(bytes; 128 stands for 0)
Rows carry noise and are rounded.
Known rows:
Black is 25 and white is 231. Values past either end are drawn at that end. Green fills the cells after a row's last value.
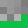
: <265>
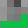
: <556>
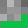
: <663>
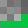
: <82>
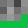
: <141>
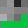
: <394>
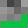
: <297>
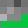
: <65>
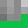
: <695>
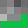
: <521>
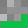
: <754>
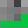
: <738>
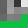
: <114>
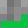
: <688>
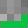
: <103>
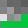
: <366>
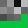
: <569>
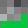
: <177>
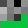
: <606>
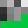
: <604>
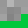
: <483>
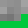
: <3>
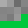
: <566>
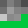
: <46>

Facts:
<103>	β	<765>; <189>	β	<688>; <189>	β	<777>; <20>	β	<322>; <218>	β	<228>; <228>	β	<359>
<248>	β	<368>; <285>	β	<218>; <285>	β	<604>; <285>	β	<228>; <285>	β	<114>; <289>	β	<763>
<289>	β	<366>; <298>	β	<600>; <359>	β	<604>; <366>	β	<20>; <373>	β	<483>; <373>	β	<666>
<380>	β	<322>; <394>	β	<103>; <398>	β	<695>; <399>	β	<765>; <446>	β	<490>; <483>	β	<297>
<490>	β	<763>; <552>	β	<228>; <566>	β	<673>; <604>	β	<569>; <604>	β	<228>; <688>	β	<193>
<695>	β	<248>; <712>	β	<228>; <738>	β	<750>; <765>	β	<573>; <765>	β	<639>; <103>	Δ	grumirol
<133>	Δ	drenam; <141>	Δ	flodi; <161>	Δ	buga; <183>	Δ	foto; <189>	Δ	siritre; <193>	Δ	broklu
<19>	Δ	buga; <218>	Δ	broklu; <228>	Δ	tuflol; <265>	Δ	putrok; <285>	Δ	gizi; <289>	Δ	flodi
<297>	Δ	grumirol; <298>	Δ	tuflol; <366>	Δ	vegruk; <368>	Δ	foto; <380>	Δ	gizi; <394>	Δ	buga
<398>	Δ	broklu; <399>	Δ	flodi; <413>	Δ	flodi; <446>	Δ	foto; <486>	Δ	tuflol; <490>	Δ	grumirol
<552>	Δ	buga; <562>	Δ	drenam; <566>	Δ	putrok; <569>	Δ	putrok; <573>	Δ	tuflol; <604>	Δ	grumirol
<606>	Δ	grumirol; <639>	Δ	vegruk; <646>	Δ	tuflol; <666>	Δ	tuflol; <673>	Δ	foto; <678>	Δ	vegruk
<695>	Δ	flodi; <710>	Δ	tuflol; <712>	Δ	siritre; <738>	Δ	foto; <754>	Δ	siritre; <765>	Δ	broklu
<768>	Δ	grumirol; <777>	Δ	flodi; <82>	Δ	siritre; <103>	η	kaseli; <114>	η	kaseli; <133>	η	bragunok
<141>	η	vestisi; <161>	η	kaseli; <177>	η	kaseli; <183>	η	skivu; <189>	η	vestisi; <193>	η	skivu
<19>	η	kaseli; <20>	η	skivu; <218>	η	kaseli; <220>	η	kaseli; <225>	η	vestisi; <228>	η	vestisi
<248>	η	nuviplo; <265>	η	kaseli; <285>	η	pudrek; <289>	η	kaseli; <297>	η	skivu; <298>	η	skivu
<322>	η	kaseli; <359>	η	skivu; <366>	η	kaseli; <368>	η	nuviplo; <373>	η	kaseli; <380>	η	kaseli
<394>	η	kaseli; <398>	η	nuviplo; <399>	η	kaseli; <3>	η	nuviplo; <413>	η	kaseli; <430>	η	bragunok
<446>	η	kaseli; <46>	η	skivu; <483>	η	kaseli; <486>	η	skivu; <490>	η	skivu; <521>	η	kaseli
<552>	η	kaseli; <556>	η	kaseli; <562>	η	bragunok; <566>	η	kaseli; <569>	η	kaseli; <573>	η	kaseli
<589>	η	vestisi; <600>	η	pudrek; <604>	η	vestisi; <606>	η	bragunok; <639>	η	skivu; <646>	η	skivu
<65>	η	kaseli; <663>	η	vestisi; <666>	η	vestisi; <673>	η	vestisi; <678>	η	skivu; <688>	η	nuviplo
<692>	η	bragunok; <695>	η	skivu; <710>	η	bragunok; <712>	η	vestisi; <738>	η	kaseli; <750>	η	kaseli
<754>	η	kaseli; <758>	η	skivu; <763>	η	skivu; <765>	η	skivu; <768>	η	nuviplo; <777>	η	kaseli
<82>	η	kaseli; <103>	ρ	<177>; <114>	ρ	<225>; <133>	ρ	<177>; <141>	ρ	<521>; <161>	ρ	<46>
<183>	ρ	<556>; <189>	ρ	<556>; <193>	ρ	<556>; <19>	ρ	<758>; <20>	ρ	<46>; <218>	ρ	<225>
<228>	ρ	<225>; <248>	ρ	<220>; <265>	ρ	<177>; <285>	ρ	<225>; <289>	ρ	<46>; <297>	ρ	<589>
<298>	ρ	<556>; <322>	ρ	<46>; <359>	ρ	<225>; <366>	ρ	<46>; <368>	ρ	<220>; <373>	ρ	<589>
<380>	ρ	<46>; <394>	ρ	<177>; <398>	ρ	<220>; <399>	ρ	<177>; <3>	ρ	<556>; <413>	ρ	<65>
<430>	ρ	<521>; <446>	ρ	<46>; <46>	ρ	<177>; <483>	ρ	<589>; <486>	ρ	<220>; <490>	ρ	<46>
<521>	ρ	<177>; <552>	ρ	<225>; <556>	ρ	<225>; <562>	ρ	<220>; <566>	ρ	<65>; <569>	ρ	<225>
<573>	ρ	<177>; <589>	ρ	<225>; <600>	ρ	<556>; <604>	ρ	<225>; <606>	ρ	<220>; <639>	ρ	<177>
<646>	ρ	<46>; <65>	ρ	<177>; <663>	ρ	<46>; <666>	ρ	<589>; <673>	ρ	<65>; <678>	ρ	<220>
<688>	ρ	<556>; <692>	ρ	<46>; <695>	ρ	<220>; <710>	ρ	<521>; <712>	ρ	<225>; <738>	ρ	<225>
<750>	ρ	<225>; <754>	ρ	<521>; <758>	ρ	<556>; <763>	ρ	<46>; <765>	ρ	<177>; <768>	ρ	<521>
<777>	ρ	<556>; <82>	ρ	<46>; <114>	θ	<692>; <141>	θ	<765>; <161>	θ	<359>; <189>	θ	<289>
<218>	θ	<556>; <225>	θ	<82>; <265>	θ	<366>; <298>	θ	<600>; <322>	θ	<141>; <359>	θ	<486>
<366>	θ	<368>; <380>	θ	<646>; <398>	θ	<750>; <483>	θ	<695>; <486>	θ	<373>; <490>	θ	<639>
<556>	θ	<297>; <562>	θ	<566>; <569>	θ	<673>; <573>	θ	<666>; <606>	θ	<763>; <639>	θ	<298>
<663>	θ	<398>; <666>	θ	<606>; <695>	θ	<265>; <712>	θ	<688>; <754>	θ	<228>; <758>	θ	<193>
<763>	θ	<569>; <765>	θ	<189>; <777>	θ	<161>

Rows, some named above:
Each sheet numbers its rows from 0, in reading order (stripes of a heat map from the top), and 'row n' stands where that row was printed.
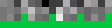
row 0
<298>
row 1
<673>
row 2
<573>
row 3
<189>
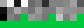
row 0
<285>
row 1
<413>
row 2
<20>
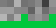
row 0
<639>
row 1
<141>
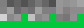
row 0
<366>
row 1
<46>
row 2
<183>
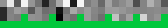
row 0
<712>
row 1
<289>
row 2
<285>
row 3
<758>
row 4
<20>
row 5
<380>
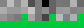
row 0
<562>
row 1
<666>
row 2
<639>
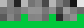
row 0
<373>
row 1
<678>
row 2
<228>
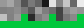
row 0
<446>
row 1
<228>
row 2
<218>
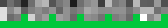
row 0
<763>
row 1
<490>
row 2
<399>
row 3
<220>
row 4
<678>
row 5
<322>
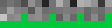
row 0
<46>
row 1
<289>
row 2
<373>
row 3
<189>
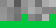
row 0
<225>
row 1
<368>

